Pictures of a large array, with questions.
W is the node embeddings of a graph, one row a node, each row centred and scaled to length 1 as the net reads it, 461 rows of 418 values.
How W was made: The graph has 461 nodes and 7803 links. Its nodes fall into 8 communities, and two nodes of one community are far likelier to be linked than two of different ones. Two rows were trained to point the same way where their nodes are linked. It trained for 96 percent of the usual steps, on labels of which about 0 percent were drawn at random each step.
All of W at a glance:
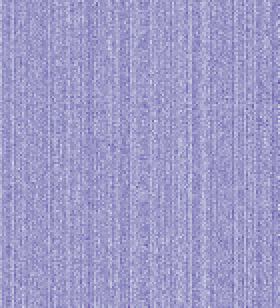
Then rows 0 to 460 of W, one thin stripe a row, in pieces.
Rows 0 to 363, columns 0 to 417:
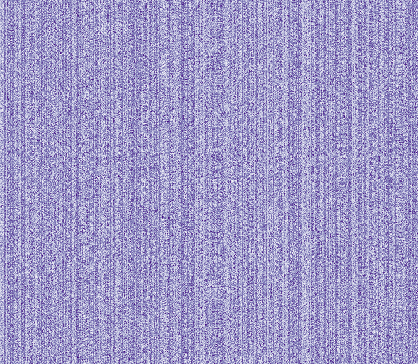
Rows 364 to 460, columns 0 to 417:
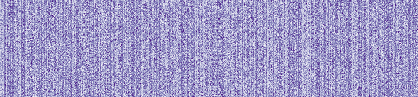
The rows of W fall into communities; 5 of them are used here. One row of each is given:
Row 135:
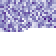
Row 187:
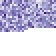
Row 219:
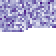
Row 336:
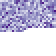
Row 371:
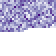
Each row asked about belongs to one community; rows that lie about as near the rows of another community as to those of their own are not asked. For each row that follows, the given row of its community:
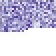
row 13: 219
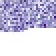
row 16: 187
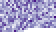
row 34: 371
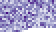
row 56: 219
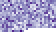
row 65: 219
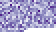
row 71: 336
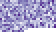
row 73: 219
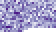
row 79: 187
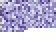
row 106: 336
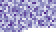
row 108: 135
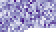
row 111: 371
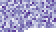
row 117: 135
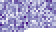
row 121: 336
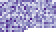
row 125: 336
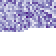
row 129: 135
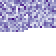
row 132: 336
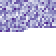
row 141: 336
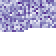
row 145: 219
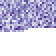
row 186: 187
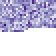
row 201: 219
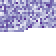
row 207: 219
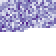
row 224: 371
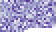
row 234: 371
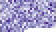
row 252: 371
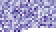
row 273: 135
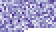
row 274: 219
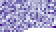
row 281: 336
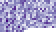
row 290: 336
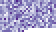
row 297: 371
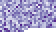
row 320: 135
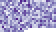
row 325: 135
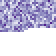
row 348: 135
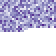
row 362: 135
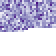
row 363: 371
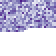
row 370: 336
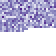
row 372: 336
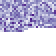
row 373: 187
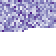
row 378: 371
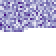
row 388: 187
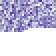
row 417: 187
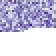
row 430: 135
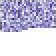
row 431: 187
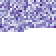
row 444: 187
